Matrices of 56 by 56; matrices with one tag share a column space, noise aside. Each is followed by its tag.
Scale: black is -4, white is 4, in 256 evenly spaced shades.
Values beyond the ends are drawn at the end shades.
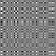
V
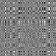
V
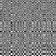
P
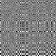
P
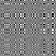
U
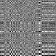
P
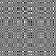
V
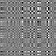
V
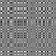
V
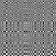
P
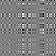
U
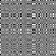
U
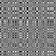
V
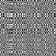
U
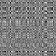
V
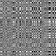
V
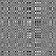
V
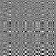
P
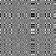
U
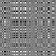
V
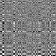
P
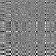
P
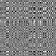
V
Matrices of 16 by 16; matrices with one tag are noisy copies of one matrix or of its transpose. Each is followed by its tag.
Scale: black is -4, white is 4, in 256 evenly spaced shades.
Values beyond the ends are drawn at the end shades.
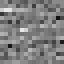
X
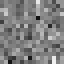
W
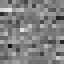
X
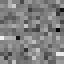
W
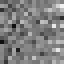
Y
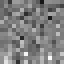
Y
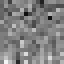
Y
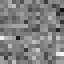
W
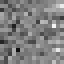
Y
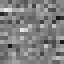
X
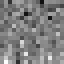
Y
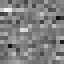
X
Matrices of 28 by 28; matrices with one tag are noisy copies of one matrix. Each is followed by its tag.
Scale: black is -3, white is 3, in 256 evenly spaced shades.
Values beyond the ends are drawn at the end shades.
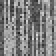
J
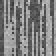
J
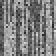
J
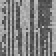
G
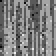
J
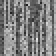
J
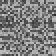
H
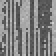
G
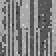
G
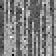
J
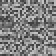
H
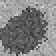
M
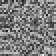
H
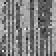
G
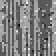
G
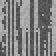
G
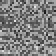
H
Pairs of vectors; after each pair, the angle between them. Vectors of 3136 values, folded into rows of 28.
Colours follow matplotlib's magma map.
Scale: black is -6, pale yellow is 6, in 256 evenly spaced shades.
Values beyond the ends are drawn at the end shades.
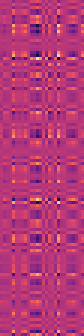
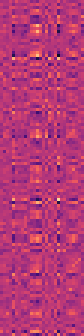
nearly opposite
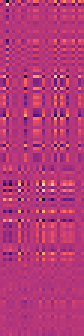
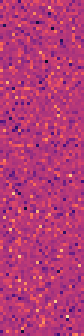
orthogonal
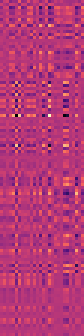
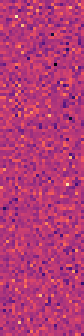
partly aligned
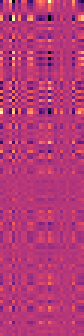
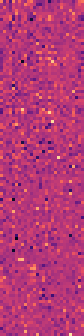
partly opposed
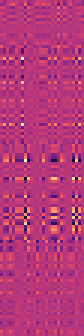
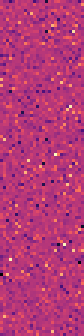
orthogonal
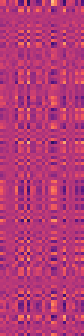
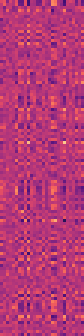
nearly parallel
